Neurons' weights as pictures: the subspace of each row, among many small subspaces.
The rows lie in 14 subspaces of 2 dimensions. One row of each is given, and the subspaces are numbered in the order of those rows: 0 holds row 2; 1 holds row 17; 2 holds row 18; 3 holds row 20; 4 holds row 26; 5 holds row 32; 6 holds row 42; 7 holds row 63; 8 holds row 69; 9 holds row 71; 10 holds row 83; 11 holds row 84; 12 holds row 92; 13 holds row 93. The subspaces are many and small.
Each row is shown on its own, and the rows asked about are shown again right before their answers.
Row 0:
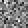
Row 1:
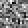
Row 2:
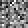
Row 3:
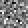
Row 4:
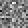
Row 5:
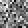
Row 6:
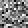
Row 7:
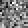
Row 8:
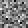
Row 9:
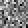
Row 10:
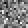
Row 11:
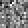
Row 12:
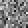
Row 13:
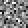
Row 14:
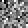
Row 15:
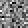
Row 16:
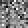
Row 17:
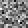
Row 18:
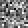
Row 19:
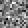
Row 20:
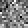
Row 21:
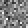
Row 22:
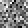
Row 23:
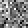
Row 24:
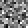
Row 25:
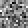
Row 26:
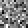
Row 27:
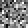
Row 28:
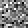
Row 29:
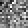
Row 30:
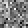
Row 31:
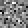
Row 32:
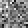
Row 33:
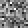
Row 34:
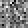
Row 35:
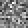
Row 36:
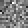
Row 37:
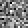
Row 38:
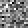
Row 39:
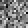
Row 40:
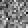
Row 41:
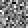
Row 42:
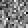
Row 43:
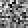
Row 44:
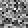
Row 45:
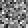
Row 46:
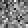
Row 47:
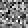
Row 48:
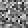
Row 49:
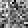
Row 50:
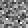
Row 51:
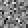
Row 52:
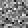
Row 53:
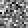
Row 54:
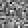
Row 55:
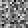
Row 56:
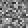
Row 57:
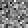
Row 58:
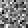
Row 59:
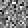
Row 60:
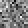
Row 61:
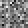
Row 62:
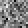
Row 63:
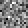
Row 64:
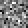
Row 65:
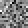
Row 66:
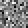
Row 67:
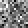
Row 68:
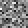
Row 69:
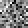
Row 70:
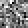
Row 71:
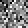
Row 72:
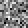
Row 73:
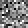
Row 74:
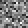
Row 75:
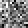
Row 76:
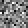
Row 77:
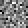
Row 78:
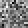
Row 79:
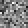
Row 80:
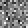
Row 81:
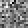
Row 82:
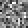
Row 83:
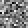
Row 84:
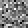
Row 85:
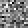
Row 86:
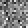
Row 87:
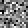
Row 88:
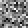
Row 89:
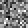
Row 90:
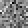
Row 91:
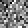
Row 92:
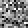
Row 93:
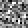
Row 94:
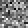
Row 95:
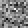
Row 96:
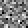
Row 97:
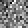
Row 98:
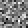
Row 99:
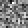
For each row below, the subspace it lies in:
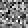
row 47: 13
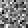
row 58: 4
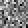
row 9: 8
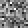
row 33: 2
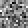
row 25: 5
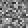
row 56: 12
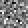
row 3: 3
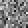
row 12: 6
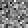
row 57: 1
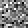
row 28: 11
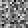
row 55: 0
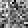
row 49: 5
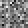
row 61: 0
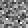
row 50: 1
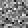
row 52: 11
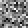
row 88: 2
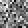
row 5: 9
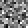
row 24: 4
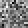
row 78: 5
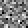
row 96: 4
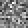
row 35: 1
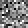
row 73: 11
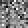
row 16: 13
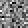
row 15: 12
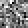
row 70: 13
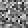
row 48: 13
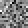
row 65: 8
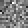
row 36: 8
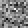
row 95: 2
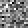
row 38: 11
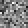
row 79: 10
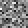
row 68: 12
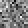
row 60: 3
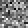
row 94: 12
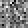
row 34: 0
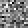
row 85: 11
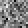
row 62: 8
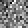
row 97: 9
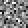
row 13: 3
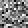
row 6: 11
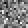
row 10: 5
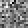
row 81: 1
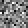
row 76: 10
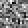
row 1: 13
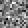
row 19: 7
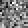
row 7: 7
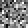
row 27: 4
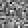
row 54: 2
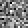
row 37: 2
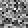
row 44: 12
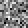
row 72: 7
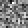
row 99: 13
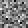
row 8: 1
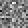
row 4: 12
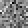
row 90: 8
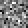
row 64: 5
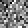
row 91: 9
